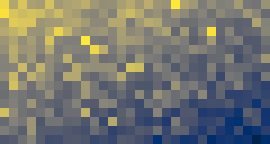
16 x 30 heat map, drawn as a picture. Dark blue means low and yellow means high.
There are no regular stripes. The top left is the ninth with the highest average. The values follow a bell shape. The grain is fine, like static. The ninth with the lowest average is the bottom right. There is an overall slope up to the top left.
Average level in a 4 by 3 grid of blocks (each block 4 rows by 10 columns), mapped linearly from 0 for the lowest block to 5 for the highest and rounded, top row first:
543 / 432 / 321 / 210
